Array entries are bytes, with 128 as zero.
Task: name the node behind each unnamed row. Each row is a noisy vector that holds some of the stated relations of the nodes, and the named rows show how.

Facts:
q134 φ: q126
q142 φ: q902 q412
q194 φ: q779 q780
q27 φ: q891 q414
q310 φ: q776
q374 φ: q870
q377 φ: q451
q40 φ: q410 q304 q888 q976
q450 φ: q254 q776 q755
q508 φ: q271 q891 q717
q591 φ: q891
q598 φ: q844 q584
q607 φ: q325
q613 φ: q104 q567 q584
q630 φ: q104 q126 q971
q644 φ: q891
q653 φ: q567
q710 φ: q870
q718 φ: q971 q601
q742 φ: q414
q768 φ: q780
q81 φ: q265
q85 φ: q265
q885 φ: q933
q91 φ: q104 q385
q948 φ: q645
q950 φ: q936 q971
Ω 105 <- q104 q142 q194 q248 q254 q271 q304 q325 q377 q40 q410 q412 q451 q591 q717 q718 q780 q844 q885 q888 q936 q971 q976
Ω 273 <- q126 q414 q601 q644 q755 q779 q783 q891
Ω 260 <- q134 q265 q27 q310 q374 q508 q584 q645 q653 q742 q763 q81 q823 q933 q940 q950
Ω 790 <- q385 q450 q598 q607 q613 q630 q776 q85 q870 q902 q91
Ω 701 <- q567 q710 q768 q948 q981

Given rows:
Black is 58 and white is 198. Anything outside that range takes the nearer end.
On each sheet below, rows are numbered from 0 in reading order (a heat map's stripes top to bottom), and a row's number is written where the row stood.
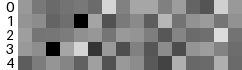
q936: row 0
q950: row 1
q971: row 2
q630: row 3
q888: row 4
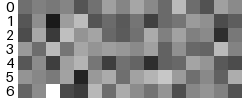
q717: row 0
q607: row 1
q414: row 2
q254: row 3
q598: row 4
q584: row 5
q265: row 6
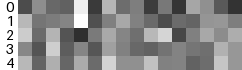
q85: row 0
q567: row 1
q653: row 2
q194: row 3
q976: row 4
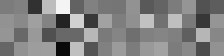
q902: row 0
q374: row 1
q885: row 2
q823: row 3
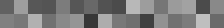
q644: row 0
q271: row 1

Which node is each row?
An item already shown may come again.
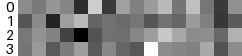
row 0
q374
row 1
q607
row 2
q27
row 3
q891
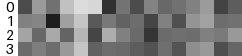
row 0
q755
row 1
q613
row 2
q768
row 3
q450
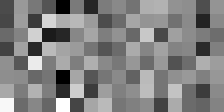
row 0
q508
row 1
q779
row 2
q81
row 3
q414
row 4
q780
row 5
q950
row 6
q374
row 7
q710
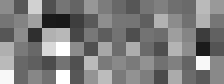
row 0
q194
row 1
q591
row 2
q607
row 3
q870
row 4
q718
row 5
q710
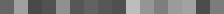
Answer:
q644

